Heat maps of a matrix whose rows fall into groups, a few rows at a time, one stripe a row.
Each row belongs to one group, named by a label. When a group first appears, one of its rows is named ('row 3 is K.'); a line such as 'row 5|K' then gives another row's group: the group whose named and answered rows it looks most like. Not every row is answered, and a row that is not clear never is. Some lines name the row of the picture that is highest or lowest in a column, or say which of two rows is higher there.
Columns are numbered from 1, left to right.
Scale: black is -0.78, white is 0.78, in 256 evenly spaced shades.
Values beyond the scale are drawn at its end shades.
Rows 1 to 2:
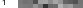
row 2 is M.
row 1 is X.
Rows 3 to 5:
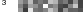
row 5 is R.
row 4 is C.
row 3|R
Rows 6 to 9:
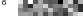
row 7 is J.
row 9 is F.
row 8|C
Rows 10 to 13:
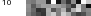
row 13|X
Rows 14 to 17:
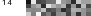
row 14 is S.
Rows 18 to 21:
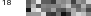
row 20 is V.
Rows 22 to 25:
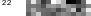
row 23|X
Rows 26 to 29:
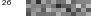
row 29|S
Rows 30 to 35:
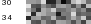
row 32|J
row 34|V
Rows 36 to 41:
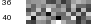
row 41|R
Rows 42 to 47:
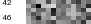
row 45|M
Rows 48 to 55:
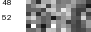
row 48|J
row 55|X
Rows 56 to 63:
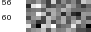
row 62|J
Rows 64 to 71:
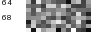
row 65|X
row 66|R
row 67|C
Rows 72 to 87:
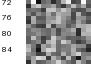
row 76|S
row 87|S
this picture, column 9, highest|72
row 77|S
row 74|X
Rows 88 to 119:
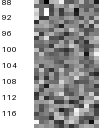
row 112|S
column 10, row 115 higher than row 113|Yes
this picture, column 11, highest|114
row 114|C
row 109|J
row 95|X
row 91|R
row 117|X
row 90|R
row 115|M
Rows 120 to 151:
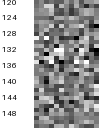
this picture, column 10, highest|132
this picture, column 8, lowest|145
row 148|J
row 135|M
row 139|J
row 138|C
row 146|F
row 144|V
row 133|J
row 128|S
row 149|V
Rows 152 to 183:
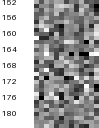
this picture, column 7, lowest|171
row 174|C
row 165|F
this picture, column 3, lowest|171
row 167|S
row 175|M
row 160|F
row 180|V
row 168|X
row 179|J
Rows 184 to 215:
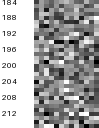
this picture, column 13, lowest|199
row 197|X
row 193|S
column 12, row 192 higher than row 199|No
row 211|S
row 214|S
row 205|J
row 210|M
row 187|V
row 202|R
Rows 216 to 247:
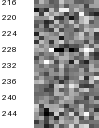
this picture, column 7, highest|218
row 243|J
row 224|V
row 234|J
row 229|C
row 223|F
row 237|X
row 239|X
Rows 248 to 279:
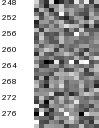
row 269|J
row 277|X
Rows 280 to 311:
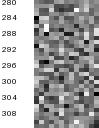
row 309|M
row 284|V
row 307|J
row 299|R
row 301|J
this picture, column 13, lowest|303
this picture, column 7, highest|303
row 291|V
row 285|V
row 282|M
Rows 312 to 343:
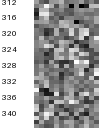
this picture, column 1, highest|334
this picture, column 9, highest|327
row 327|M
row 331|R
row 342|S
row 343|F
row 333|R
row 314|V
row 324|X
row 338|M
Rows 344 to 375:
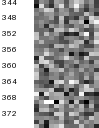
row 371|V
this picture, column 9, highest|345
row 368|J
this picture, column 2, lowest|367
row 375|J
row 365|F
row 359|V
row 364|X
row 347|C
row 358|S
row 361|J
